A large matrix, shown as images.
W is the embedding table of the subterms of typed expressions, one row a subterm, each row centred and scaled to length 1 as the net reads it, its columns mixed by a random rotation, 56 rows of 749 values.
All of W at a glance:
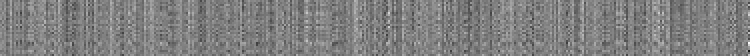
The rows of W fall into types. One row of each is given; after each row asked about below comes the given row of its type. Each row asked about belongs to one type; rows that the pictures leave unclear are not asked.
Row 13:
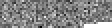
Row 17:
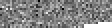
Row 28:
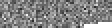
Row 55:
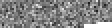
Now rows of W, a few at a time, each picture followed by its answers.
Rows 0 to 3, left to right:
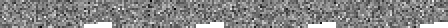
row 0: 13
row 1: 17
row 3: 28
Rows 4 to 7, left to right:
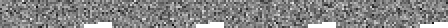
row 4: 13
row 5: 13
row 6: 55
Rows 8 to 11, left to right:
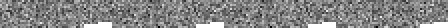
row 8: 28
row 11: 13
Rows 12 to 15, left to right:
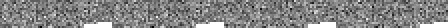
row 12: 13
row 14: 13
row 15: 13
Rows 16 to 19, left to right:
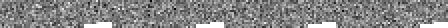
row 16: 55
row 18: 28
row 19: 17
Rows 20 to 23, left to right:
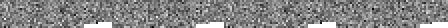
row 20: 28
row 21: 13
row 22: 28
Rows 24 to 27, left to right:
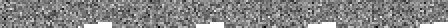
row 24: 17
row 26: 13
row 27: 13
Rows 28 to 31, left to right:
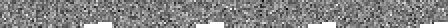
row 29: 17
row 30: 17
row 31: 28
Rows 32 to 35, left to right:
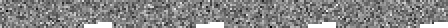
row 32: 17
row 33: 55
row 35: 28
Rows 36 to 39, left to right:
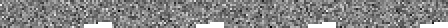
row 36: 28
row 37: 17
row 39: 28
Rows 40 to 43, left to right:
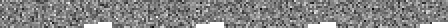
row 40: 55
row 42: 13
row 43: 13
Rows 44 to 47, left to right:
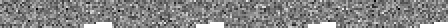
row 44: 13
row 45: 17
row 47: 17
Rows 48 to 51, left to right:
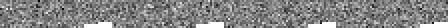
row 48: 17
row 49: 55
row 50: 28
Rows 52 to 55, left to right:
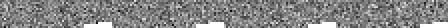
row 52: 28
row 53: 13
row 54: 17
